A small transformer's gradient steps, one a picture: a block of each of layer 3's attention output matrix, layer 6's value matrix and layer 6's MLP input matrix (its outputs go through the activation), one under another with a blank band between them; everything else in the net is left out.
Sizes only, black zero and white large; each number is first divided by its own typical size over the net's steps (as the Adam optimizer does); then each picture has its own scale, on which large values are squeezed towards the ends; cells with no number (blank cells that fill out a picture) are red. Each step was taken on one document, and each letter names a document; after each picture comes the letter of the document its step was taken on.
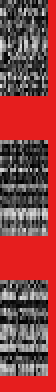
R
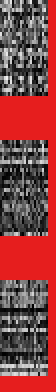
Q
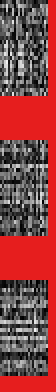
Q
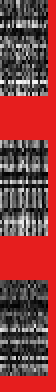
R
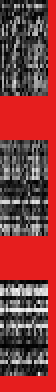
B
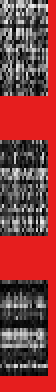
Q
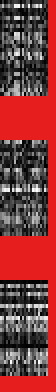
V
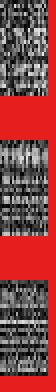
R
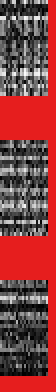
R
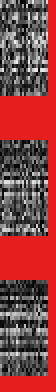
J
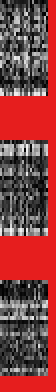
J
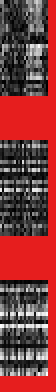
B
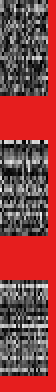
J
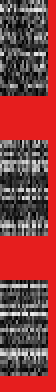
J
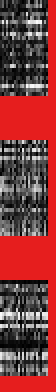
B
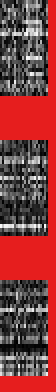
B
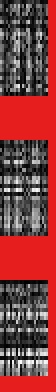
V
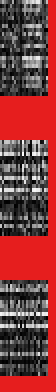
B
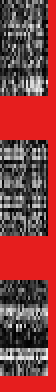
B
